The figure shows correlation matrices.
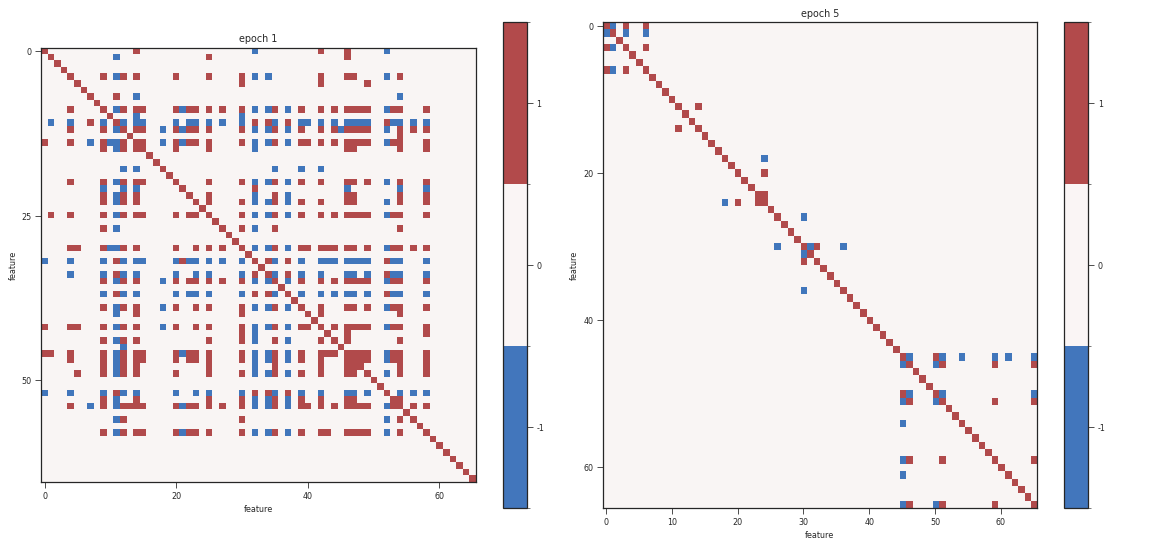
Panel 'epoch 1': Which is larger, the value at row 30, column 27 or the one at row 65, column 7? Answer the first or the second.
the first
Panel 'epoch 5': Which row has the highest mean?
59
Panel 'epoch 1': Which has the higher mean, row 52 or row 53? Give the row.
53
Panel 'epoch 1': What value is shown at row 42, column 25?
1
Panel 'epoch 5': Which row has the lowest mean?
45
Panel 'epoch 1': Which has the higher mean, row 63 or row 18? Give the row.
63
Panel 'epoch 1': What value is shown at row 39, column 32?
-1
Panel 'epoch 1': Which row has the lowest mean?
11
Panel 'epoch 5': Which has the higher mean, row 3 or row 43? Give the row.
3
